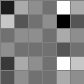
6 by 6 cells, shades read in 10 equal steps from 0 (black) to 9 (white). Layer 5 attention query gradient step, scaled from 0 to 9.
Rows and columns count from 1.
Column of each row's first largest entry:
5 1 5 1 5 5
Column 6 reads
6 3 5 4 7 5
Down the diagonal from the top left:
1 3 5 4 9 5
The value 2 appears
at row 5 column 1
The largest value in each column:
7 6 5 5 9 7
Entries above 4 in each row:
4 2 4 1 4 3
